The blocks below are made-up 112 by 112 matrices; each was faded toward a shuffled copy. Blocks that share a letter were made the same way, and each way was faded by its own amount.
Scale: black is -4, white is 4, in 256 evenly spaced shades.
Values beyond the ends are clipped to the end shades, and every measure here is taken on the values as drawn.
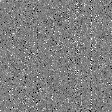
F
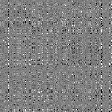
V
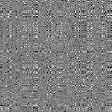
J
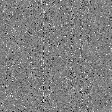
F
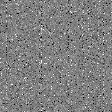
F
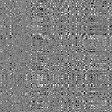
V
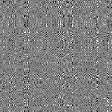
V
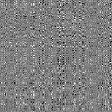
V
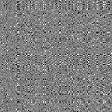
J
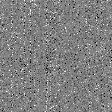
F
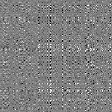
V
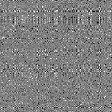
J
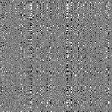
V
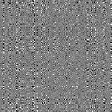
V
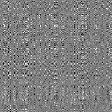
V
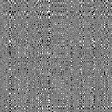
V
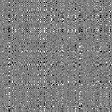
V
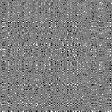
J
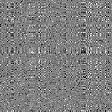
J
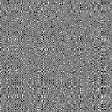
J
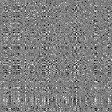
J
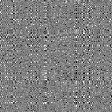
J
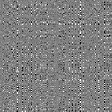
V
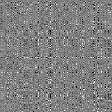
V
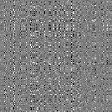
V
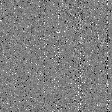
F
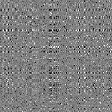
J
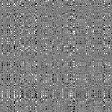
V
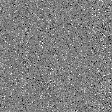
F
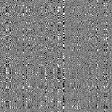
V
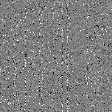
F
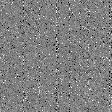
F
